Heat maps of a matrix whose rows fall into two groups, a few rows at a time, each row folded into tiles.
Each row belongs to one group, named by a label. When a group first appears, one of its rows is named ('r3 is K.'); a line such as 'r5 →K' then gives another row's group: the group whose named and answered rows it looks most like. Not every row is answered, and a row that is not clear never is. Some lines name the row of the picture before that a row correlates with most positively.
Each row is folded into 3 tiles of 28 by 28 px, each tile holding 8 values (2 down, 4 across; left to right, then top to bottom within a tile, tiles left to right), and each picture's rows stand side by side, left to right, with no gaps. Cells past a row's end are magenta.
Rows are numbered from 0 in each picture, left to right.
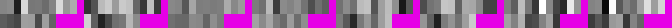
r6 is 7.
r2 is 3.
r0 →3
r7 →3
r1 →7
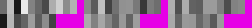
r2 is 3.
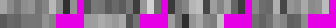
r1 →7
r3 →3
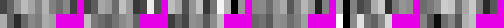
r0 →7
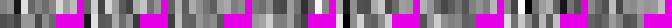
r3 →7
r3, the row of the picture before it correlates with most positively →1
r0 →3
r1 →3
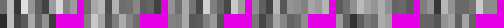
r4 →7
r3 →3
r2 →7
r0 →3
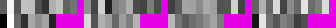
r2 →7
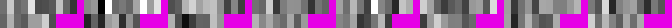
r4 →7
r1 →3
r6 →3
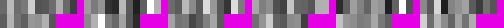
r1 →7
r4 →7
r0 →3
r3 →7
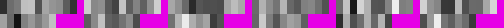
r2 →7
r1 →7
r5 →7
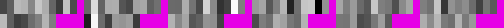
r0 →7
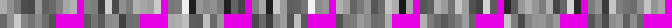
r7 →3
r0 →7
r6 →7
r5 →7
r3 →3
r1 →3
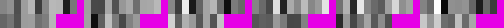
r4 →3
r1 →3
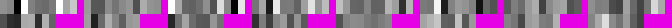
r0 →3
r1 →3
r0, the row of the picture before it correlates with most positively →4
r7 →7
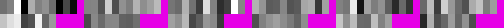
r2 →7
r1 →3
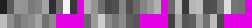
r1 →7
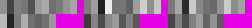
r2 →3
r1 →3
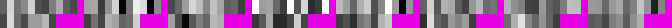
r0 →3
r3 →7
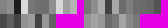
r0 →3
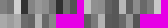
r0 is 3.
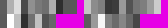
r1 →7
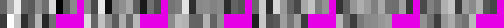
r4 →7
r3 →3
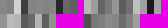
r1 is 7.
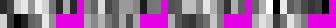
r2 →7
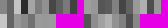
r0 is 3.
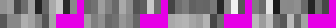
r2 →7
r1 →7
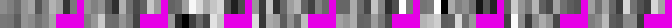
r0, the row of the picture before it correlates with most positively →0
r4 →7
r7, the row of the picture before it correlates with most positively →1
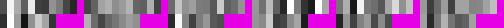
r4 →3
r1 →7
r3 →7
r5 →3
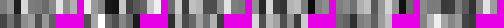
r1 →7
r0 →3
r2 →3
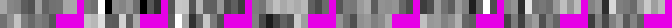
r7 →3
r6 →3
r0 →7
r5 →7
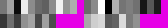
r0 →3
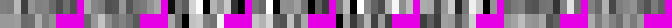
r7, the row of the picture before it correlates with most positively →1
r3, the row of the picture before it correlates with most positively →1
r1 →7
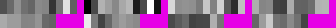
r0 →7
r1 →7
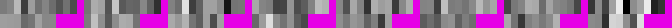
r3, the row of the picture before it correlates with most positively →3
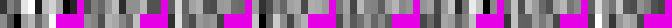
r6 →3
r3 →3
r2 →3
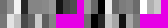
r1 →3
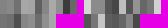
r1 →7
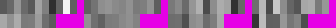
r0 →7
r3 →3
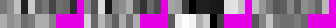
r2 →7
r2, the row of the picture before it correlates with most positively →0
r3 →7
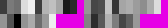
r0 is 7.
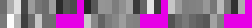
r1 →7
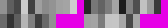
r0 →3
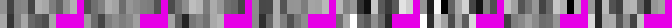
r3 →3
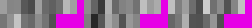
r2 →7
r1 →3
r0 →7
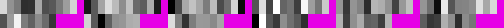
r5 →3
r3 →3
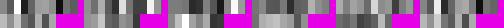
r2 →7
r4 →7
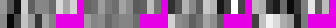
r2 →7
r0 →3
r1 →7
